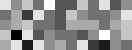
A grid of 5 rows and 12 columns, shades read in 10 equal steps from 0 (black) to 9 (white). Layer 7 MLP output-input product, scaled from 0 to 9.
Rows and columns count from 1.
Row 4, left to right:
7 0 8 3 5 4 4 3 5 9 5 7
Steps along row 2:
up down up down down up down down same up up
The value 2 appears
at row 2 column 3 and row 5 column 9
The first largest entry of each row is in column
5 4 3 10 2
